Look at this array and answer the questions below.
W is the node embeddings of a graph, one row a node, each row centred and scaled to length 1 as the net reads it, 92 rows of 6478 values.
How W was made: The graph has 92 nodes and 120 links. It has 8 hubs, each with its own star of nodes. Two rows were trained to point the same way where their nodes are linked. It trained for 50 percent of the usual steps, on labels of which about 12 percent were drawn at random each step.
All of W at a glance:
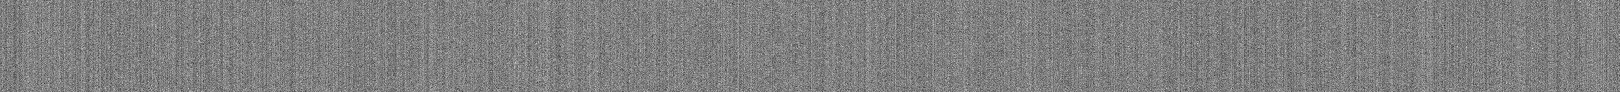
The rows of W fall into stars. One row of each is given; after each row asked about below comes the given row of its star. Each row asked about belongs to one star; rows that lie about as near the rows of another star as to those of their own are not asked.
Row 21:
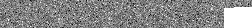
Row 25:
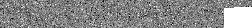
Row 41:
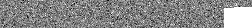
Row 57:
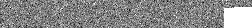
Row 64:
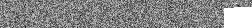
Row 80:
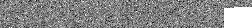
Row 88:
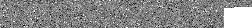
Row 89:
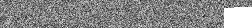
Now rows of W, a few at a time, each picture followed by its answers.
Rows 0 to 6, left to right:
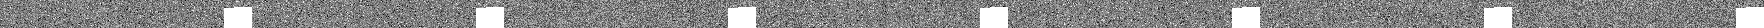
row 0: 57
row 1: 80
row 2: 88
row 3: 25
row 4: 25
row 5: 25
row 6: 57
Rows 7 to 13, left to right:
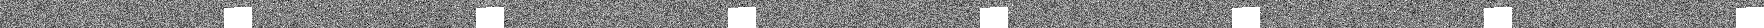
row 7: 41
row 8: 80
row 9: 64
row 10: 88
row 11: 41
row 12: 57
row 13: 80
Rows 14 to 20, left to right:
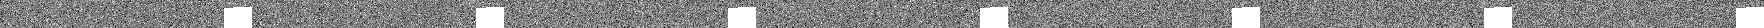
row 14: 21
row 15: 41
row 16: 57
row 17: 89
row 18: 64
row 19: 25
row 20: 88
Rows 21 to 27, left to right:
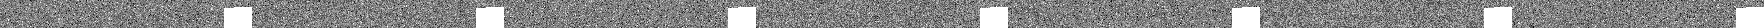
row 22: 25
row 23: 89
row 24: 21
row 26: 64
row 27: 89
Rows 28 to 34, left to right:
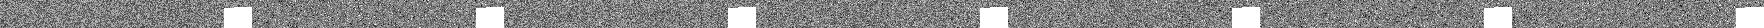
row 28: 41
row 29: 80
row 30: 25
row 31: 21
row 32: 80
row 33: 25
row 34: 64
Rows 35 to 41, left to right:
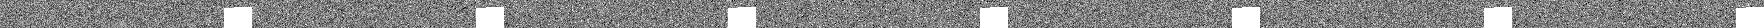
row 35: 88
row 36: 41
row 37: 41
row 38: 57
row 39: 64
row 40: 21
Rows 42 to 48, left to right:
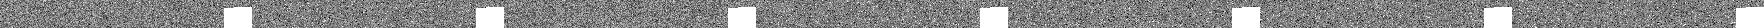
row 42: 64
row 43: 88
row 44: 25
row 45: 21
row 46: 25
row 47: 57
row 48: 41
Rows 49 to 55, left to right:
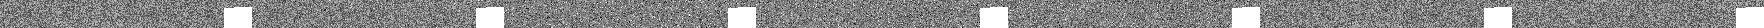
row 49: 25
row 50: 21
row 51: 21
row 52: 80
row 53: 41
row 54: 25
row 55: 21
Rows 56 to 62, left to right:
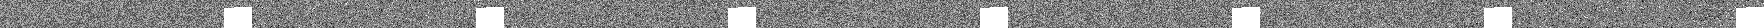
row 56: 89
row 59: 25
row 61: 88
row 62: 89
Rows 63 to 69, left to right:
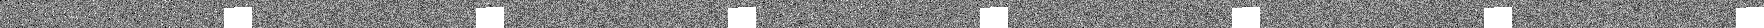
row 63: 88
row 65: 25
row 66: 80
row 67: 21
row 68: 80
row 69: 64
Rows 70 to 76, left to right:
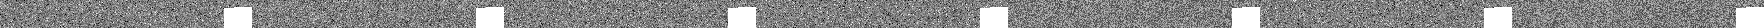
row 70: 64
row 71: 21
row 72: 57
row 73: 89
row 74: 57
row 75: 57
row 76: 80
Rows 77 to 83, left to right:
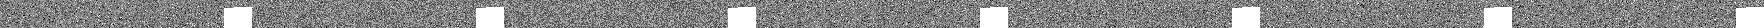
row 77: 41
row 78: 88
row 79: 64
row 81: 80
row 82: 41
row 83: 57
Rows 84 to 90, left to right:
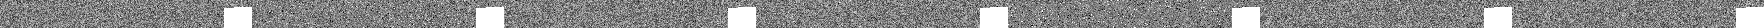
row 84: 80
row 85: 21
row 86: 41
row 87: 80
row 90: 89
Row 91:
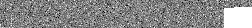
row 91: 64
